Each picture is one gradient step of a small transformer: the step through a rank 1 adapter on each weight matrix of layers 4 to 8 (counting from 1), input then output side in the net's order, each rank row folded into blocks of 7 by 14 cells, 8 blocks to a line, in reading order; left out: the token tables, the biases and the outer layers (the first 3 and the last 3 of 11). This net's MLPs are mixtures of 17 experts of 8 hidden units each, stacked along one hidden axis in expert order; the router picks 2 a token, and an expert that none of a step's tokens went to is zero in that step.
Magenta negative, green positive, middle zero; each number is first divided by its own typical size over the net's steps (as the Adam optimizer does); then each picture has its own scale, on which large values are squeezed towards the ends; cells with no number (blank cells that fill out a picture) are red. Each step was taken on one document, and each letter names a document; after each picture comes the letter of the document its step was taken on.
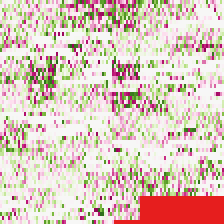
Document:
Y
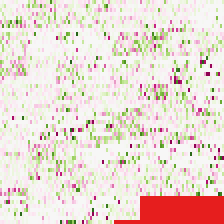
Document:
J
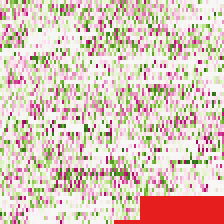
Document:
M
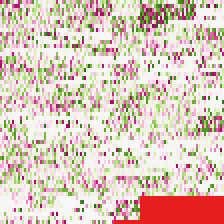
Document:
Y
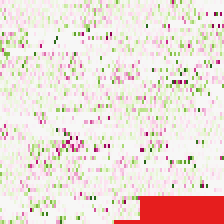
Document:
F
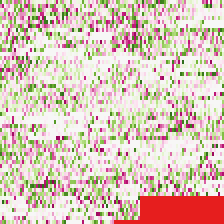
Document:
Y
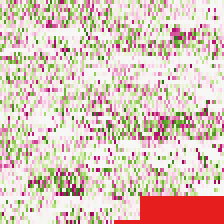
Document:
M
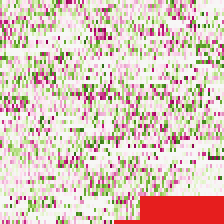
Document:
M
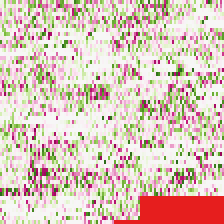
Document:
Y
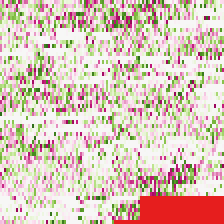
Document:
Y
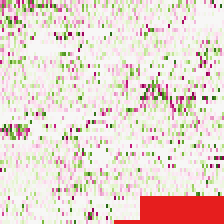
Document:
J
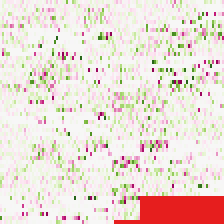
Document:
F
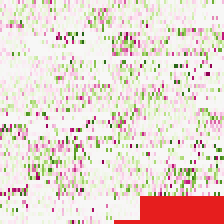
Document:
J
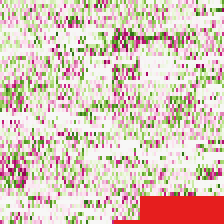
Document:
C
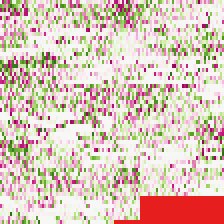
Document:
M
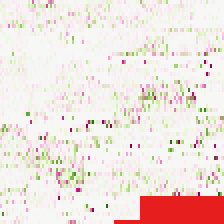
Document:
J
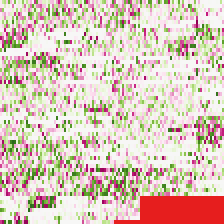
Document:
M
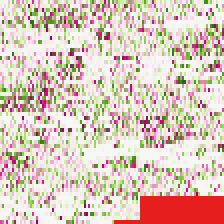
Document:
C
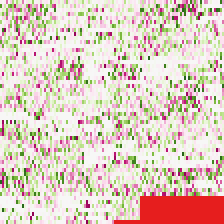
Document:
C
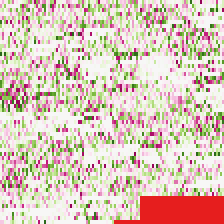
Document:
C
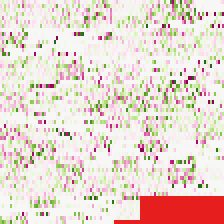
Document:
F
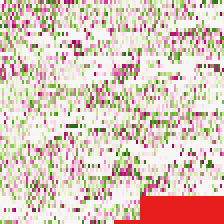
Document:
Y
